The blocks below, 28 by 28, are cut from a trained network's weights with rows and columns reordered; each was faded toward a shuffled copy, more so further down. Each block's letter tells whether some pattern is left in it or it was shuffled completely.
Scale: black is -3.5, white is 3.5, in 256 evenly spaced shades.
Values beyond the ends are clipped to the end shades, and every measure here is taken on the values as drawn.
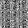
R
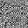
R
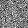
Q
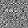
R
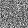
Q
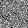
Q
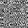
R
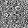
R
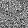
Q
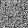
Q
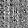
R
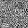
R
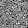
Q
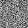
R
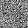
Q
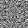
R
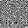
R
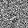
Q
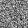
Q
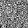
R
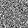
Q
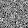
Q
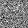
Q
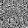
R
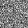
R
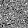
Q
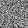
R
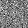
Q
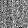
R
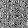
R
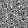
R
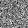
Q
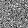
Q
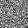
R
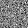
Q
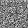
Q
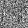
R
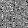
R
